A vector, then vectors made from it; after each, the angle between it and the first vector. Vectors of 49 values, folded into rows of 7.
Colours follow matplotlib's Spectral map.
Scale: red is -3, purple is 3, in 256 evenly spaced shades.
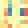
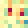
nearly opposite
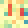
nearly opposite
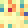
partly opposed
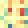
nearly opposite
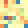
orthogonal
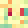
nearly opposite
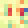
nearly opposite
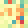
partly opposed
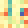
nearly parallel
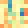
nearly parallel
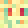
nearly opposite
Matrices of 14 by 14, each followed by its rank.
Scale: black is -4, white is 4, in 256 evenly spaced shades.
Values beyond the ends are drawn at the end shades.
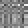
two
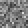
full rank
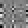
two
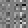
two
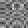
two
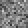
full rank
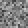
full rank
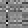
two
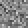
full rank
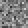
full rank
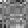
two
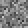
full rank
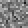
full rank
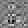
two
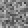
full rank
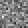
full rank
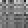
two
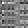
two
